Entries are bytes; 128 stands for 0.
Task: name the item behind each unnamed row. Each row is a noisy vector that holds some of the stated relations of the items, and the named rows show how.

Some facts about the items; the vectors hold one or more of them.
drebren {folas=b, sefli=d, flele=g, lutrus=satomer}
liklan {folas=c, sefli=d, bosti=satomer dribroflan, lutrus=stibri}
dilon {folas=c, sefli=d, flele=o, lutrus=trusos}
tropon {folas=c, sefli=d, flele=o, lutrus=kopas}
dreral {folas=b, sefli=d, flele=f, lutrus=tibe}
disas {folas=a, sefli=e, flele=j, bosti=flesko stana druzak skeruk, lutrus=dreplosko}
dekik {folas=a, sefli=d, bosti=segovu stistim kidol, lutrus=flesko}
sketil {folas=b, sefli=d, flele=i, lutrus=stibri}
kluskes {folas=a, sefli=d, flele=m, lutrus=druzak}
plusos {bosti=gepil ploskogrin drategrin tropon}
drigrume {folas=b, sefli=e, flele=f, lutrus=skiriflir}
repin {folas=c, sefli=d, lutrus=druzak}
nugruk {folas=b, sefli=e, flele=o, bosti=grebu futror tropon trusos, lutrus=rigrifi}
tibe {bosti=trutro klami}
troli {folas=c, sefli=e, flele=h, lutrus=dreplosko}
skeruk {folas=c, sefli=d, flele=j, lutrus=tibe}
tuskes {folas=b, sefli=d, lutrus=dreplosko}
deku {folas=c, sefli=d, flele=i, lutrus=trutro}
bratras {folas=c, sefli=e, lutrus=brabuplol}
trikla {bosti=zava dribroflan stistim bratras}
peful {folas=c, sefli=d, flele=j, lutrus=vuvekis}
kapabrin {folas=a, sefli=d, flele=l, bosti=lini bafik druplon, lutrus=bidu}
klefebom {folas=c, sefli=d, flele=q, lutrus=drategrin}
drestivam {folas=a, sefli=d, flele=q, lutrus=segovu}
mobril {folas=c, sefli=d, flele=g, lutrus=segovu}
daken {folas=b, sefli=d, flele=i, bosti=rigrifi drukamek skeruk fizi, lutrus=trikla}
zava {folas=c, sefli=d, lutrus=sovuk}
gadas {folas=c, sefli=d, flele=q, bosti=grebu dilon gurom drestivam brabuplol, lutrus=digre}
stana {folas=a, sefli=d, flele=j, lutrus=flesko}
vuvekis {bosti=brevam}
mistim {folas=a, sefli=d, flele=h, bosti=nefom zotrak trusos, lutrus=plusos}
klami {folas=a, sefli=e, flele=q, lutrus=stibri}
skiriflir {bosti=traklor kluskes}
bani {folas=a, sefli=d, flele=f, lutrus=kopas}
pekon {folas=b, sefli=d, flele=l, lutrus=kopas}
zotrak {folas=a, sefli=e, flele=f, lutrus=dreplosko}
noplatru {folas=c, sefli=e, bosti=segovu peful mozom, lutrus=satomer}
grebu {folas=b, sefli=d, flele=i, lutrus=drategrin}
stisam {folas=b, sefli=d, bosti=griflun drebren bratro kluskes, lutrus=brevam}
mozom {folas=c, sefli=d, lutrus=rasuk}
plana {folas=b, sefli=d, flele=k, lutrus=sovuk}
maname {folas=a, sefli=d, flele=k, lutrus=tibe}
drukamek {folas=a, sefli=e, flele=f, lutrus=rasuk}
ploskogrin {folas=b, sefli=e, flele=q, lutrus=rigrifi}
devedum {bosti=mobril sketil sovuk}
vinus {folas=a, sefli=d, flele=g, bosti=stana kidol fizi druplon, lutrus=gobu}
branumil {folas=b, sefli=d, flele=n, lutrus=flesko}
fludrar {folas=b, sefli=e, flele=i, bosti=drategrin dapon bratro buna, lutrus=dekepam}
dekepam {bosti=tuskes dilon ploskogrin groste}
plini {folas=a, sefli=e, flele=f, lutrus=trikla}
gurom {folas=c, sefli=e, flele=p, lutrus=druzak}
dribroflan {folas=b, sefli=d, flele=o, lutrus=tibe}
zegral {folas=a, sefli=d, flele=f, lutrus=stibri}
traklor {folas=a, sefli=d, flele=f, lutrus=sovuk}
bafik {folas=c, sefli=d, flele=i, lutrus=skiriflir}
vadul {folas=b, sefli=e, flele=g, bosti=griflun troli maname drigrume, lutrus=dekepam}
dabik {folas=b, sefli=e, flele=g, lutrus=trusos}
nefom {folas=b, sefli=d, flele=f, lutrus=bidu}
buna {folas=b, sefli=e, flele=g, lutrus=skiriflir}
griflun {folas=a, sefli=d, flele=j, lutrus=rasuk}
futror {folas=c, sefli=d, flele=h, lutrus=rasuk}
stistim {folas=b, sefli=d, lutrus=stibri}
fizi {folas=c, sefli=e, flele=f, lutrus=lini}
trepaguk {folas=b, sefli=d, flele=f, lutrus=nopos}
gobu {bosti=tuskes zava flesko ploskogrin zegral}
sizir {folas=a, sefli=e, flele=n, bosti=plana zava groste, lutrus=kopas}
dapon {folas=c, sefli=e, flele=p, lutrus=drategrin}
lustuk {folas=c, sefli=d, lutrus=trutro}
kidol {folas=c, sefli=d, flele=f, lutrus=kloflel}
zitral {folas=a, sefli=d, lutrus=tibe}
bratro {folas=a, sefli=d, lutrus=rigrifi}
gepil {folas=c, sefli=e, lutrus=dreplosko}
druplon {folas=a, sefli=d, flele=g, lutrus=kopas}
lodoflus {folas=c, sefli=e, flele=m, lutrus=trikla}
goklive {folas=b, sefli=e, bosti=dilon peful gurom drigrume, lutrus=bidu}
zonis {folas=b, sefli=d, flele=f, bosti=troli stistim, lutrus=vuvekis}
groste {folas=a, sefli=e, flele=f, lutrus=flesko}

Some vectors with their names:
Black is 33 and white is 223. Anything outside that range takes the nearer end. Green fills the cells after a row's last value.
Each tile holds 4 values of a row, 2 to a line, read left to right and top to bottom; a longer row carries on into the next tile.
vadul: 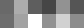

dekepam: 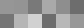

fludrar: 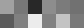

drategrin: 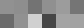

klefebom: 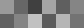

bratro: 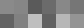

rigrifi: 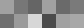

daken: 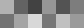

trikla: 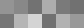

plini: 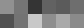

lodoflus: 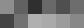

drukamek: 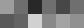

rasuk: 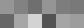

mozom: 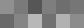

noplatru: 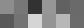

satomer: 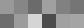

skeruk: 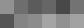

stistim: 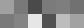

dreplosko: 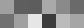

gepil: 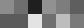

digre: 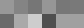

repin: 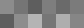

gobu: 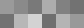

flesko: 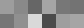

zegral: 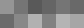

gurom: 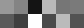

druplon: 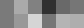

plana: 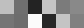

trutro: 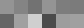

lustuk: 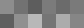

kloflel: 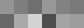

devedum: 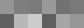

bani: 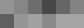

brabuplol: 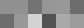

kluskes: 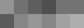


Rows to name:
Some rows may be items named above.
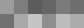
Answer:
zonis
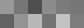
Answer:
mistim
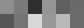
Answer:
noplatru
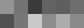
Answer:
plini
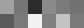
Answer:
fludrar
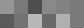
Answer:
futror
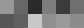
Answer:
fizi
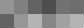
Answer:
dribroflan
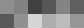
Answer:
nugruk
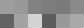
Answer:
kopas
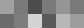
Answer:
grebu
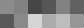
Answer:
nugruk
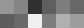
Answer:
drigrume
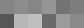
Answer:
tibe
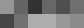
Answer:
lodoflus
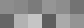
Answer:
skiriflir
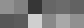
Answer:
groste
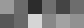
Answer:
drukamek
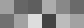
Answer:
dreplosko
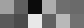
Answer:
troli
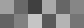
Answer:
klefebom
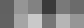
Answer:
mobril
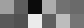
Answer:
troli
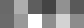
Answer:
vadul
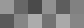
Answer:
deku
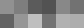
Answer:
nefom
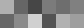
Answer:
sketil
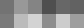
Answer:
vinus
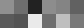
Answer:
gepil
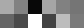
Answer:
ploskogrin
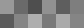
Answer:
deku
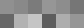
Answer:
skiriflir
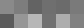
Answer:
zitral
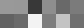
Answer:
sizir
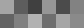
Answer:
bafik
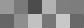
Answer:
gadas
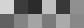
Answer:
kapabrin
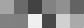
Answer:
tuskes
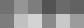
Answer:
vinus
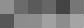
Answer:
skeruk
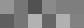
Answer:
futror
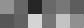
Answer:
zotrak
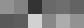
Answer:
groste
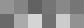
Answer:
stisam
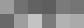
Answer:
trepaguk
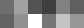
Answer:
dabik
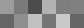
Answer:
gadas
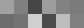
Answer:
drestivam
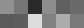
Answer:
bratras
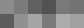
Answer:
traklor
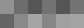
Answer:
kidol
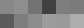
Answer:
tropon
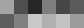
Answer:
disas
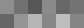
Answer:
liklan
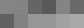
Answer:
dilon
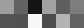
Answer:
klami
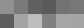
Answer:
dreral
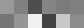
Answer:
branumil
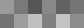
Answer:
dekik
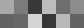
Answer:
maname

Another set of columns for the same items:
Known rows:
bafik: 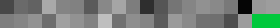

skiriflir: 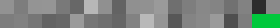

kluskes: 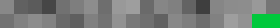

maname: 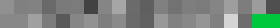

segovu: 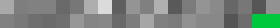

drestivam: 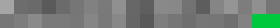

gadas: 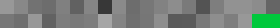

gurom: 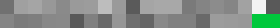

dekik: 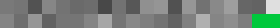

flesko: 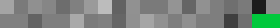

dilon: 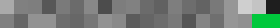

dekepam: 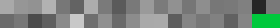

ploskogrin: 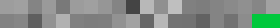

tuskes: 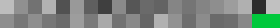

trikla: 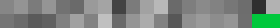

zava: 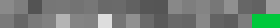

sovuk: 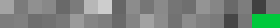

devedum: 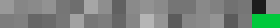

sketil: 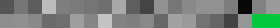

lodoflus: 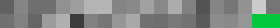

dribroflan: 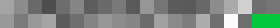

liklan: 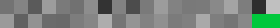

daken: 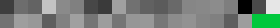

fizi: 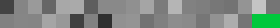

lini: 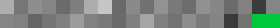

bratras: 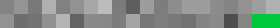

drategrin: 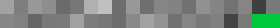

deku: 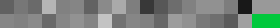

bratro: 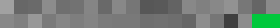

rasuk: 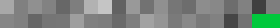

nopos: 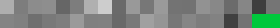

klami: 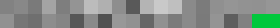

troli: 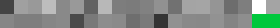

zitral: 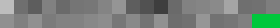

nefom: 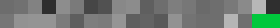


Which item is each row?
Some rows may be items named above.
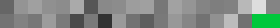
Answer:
zotrak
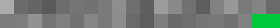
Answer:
drestivam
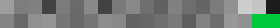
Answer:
dilon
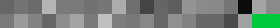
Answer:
grebu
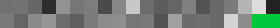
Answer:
peful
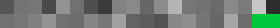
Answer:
zegral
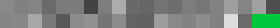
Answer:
maname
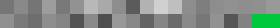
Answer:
klami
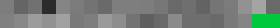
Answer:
pekon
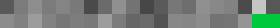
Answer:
futror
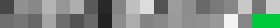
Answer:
disas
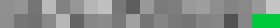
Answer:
bratras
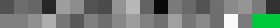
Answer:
skeruk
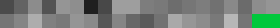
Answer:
druplon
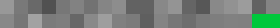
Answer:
klefebom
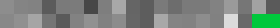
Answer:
maname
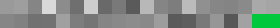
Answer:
goklive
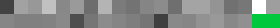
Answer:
troli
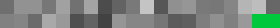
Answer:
nugruk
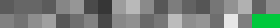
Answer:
stana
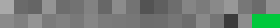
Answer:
bratro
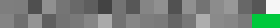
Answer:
dekik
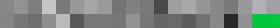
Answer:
gepil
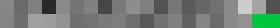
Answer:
tropon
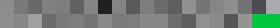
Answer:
stisam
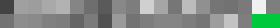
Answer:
vadul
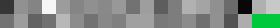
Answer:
fludrar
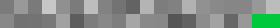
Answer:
noplatru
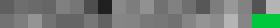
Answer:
kapabrin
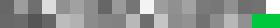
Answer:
sizir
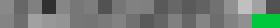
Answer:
tropon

